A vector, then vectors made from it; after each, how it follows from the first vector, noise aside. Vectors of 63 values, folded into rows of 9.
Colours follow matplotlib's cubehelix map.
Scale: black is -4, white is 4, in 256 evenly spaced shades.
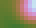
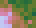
reversed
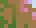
partly zeroed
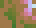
partly zeroed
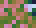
sign-scrambled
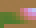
partly zeroed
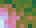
reversed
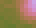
shrunk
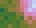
copied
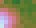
reversed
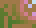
partly zeroed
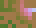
partly zeroed
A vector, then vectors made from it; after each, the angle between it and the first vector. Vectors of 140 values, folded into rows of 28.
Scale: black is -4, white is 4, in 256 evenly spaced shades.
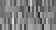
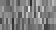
nearly opposite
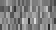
orthogonal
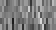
nearly opposite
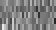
partly aligned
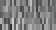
nearly parallel
